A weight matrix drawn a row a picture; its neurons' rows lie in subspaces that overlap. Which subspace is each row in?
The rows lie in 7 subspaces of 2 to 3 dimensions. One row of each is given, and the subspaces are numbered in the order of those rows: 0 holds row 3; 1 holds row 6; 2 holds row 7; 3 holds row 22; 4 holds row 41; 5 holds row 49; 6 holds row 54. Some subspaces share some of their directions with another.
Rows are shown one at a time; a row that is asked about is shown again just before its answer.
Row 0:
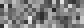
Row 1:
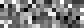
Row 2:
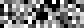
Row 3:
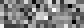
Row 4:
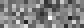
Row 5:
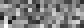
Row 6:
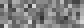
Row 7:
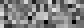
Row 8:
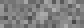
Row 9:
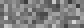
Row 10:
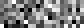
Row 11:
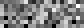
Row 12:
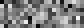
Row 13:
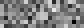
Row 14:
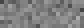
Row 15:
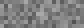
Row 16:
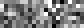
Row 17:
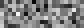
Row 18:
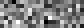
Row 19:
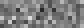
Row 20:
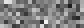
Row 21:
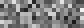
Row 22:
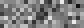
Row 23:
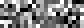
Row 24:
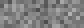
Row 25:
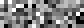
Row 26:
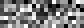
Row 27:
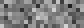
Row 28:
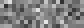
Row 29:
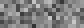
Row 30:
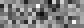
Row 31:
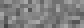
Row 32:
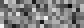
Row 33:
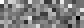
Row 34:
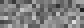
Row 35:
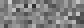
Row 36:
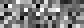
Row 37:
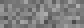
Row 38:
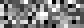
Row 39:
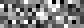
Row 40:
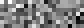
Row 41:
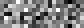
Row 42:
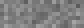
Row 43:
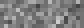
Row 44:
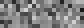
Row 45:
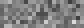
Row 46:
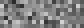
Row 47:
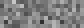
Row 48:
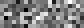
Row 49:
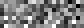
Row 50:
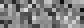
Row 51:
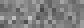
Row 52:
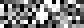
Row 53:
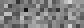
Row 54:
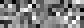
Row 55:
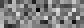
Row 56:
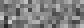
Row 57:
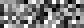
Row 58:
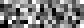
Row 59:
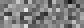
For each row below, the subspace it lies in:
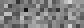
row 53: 4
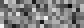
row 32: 0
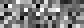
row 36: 4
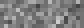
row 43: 5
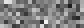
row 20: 0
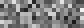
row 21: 6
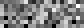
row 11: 5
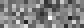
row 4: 2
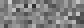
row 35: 1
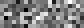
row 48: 4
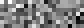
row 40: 1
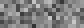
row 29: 6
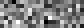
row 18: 2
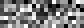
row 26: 6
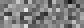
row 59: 4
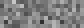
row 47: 2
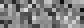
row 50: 6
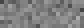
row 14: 1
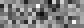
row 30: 5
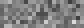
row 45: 0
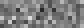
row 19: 3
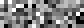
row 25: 1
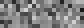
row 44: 6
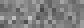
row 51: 3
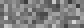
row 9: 3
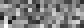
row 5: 3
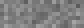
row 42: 3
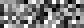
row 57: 5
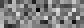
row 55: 0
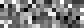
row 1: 6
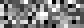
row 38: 2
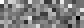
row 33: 1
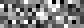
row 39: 5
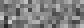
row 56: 3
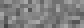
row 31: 3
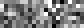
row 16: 6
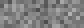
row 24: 0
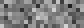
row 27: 0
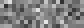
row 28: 0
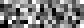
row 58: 3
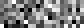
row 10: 2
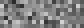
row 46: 2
